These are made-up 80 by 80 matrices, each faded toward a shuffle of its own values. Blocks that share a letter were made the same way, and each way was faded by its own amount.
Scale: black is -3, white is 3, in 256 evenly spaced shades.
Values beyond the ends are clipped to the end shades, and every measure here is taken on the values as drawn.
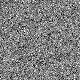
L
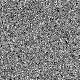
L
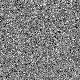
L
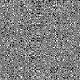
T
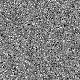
L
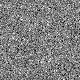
L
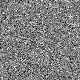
L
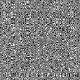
T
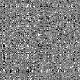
T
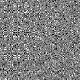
T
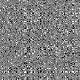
T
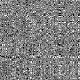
T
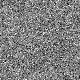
L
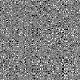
T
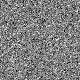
L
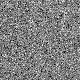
L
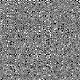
T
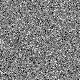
L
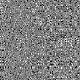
T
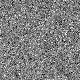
L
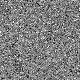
L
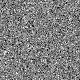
L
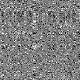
T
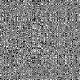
T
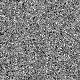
L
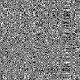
T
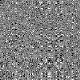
T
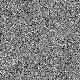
L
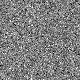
L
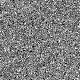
L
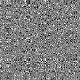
T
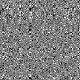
T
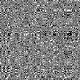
T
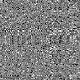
T
